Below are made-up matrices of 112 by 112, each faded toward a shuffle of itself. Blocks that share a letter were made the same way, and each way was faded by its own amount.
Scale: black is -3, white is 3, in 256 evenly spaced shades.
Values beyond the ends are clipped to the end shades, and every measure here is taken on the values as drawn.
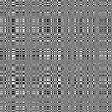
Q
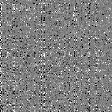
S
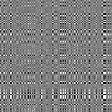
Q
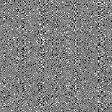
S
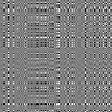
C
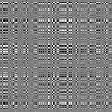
Q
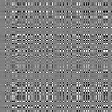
C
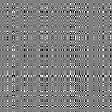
C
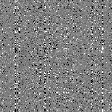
S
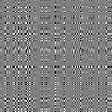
C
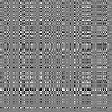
C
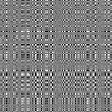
Q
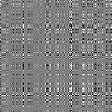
C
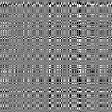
C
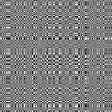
Q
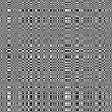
Q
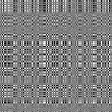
Q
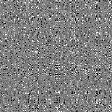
S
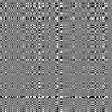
C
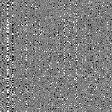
S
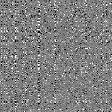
S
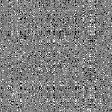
S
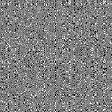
S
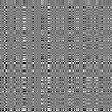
C
